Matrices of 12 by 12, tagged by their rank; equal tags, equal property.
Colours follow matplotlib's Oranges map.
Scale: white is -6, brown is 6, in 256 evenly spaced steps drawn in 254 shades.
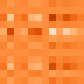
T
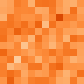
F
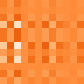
T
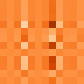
T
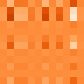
T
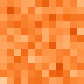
F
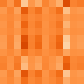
T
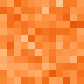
F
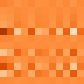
T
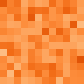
F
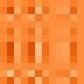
T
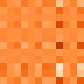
T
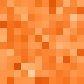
F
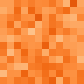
F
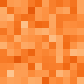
F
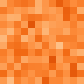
F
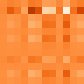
T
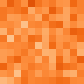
F
